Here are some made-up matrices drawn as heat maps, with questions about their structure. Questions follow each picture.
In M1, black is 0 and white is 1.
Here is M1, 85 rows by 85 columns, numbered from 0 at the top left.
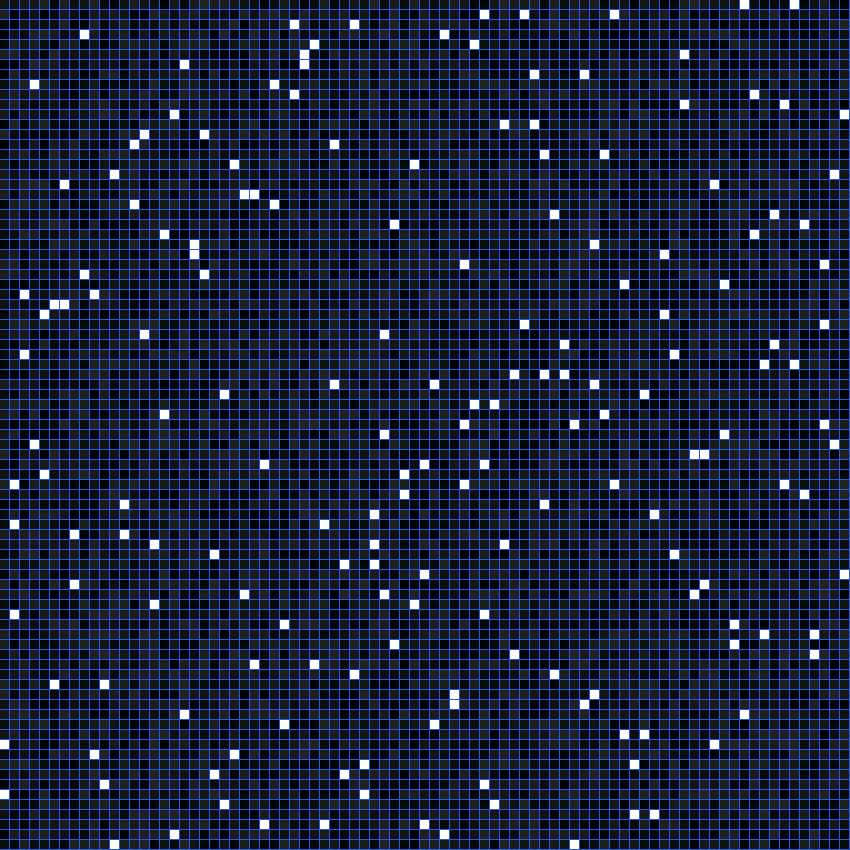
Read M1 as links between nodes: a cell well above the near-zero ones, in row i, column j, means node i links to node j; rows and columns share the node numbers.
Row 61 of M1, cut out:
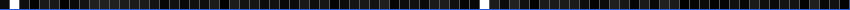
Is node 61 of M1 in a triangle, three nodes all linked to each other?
yes
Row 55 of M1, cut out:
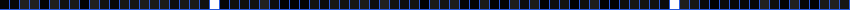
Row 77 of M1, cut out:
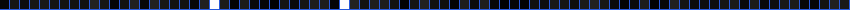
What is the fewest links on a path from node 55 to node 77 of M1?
2
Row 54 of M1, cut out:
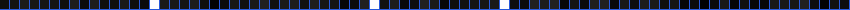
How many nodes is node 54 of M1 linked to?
3
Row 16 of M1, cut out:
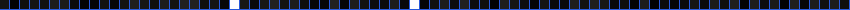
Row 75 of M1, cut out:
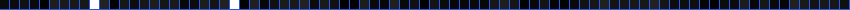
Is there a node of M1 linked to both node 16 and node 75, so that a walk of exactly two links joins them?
yes
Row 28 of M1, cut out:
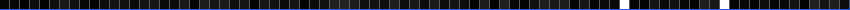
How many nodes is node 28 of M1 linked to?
2
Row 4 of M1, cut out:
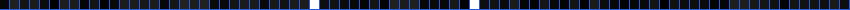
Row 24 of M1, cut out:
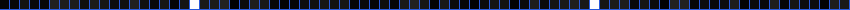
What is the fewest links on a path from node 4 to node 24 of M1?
5
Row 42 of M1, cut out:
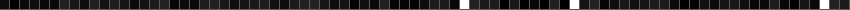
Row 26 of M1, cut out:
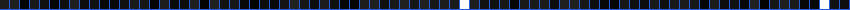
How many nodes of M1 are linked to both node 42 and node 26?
2
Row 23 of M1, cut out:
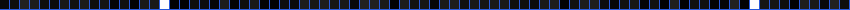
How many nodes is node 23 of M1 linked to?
2
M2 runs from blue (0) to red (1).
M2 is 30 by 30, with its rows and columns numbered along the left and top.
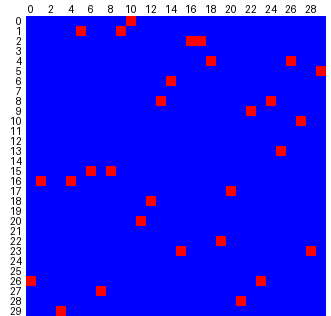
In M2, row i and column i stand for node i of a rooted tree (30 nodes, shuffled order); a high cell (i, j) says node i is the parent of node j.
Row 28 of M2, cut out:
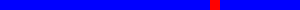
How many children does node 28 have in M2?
1
